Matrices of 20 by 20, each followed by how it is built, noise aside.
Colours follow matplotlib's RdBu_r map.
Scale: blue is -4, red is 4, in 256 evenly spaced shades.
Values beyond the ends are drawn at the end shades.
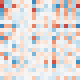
low rank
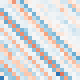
Toeplitz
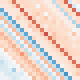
Toeplitz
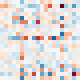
low rank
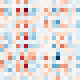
low rank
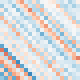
Toeplitz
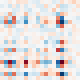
low rank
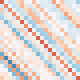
Toeplitz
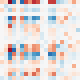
low rank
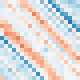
Toeplitz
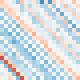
Toeplitz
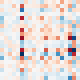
low rank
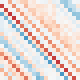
Toeplitz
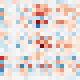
low rank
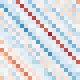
Toeplitz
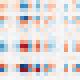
low rank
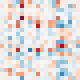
low rank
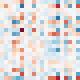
low rank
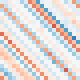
Toeplitz
